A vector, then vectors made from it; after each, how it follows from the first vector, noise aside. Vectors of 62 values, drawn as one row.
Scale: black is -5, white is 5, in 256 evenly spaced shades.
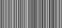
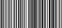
scaled up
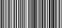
scaled up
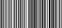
scaled up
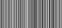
copied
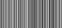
copied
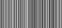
copied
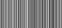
copied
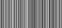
copied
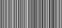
copied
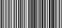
scaled up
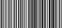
scaled up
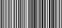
scaled up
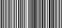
scaled up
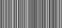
copied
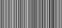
copied
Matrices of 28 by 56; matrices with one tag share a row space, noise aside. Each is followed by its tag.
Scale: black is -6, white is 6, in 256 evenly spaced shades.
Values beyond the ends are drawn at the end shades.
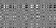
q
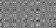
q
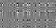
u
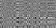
u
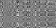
u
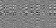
q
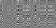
u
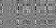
u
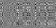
u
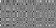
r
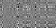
u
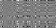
u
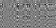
u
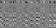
q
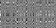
r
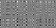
r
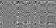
u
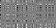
r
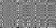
u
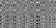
q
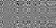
u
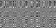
q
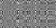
u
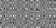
q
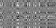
u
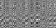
q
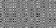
q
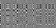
r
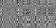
u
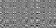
q
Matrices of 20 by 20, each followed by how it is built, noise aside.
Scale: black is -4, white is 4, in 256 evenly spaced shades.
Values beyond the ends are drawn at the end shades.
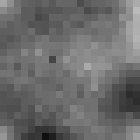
smooth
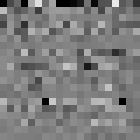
uneven rows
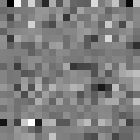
uneven rows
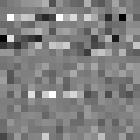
uneven rows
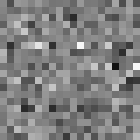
uneven rows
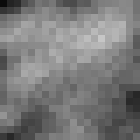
smooth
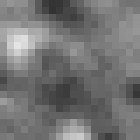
smooth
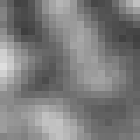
smooth
